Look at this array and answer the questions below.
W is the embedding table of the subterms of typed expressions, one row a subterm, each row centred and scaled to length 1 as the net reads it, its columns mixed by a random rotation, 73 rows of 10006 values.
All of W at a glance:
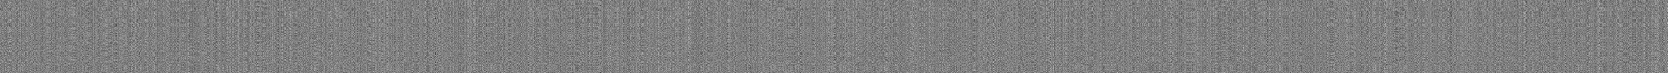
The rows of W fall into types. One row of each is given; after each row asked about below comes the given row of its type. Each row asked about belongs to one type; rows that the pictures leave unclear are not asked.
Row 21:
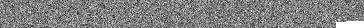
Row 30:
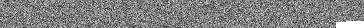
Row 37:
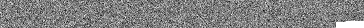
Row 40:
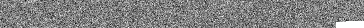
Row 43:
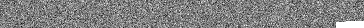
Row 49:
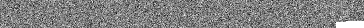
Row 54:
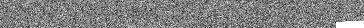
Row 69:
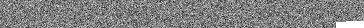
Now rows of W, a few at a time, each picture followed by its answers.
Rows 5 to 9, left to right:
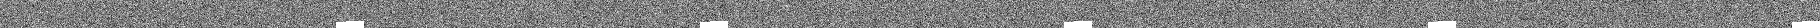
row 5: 30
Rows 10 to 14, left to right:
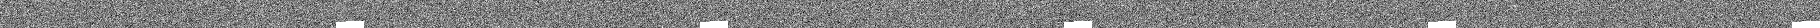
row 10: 30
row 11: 54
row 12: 37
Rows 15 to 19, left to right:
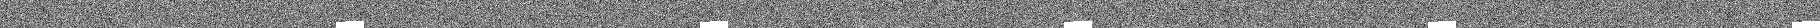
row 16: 69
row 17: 54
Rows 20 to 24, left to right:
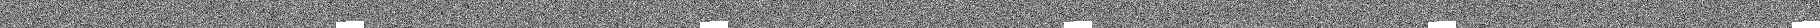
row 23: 54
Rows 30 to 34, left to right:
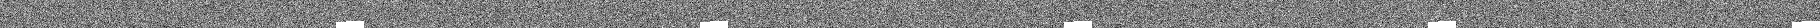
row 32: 43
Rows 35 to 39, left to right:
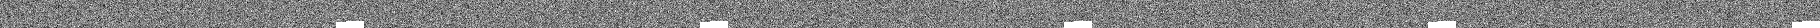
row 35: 21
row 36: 21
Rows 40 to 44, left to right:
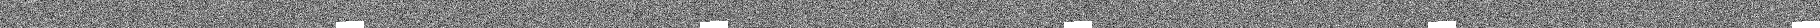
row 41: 37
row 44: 40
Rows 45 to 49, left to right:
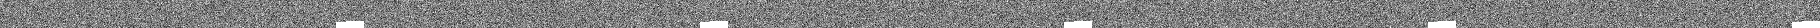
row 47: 37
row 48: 54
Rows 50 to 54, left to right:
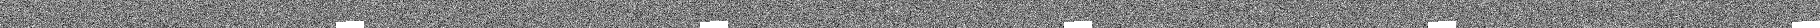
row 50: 30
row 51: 37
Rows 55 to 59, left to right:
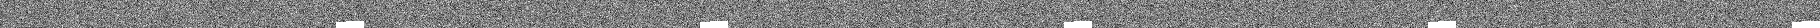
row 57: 49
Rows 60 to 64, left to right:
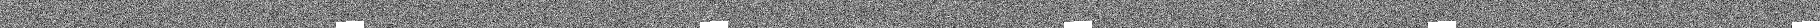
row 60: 37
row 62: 54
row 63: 30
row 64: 69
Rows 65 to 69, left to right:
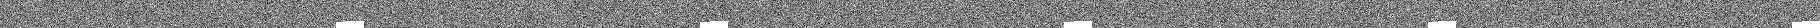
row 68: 40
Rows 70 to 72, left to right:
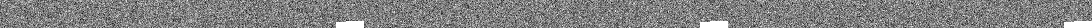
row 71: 21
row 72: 30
